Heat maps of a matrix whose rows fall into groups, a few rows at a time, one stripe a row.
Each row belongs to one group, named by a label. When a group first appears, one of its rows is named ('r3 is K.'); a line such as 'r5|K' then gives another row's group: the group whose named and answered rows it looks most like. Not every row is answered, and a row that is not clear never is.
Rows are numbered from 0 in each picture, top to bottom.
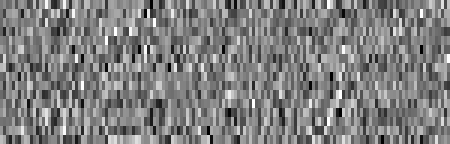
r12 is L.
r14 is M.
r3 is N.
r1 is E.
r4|M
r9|N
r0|L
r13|L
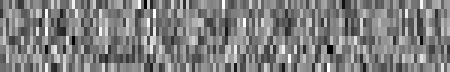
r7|L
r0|E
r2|M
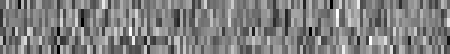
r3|N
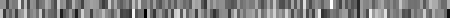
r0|L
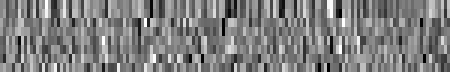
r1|L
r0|L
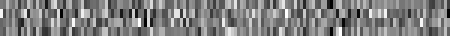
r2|E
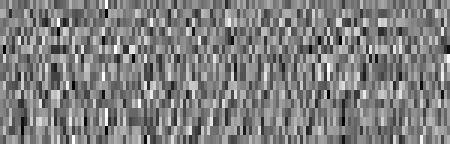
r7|L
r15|E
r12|M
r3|L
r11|E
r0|M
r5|N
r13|M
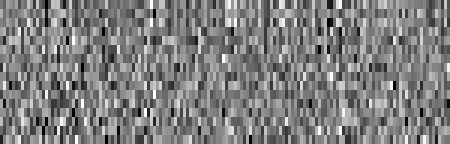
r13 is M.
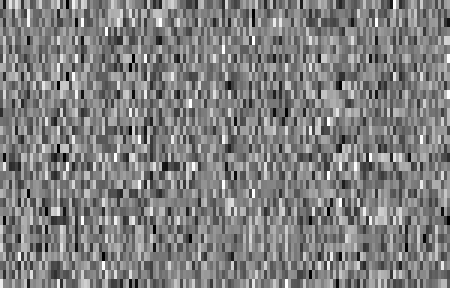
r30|N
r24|N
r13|L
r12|N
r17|N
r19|L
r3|M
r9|L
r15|E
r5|E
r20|E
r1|N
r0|E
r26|M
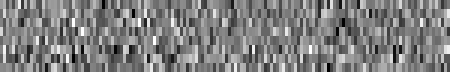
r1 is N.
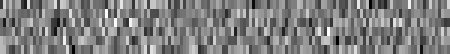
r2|N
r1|M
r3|L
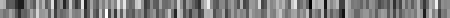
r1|M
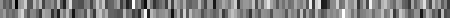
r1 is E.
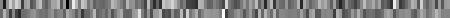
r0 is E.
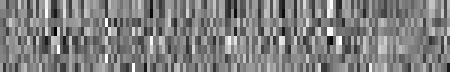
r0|L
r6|M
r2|M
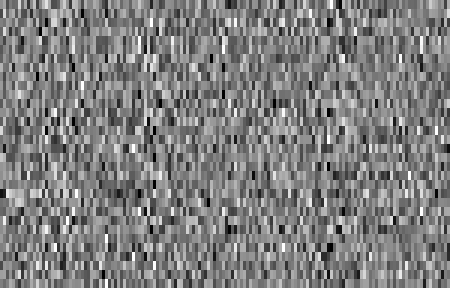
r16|N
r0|L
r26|M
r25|L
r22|M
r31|M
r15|L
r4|E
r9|N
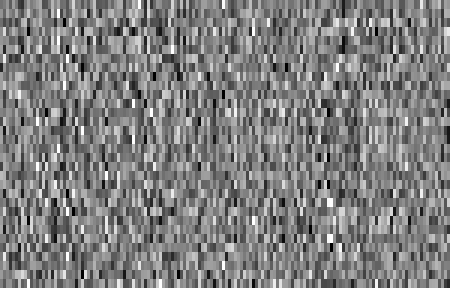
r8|M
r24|N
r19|M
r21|E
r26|L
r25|N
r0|E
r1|E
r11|N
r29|E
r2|N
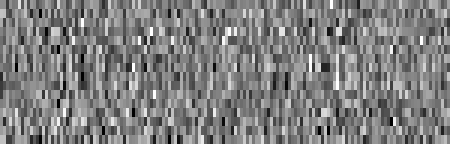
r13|E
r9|N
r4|E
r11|L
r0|L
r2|N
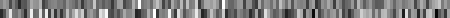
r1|M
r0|E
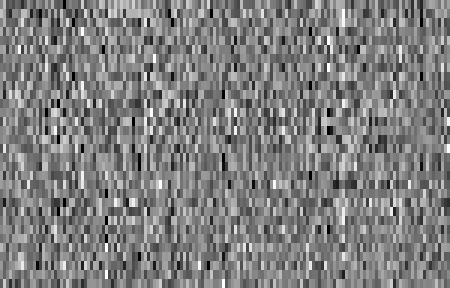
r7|L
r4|L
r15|L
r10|E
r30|M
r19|N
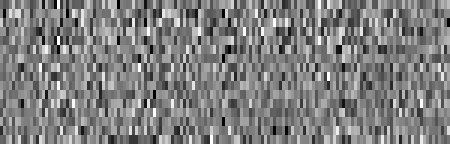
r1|E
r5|L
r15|M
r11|E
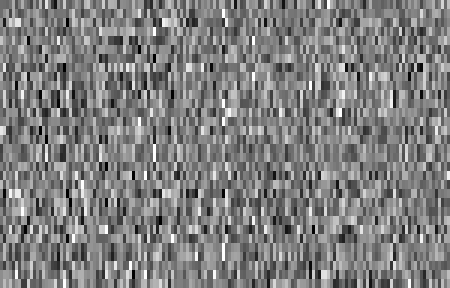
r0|L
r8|N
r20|N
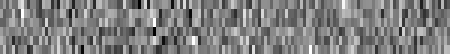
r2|M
